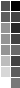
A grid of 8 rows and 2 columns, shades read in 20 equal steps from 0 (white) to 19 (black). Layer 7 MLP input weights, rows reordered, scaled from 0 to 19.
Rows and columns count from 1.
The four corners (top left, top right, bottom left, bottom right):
13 19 0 10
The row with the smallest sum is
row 8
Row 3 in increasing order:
8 16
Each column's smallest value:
0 10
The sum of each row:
32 26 24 22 19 19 15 10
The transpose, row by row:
13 12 8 8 8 5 3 0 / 19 14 16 14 11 14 12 10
